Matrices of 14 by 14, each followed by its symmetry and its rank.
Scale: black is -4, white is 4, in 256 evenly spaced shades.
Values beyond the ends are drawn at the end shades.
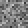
neither, full rank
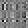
neither, rank two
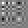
symmetric, rank one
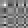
symmetric, rank one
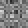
antisymmetric, rank two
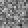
neither, full rank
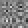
antisymmetric, rank two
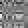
neither, rank two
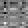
neither, rank two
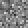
symmetric, full rank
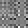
antisymmetric, rank two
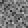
symmetric, full rank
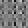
neither, rank two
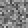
neither, full rank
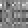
neither, rank two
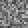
neither, full rank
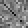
symmetric, full rank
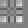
symmetric, rank one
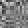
antisymmetric, rank two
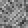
symmetric, full rank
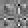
antisymmetric, rank two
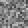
neither, full rank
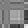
symmetric, rank one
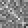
symmetric, full rank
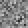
symmetric, full rank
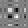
symmetric, rank one
